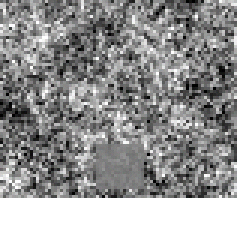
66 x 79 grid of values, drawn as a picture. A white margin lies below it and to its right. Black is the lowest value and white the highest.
Calmest part: bottom middle. Average level on the scale: 50%. Odd patch: calmer, in the bottom middle. Stripes: none. Odd rows or columns: none. Mirror symmetry: none. Histogram: bell-shaped.
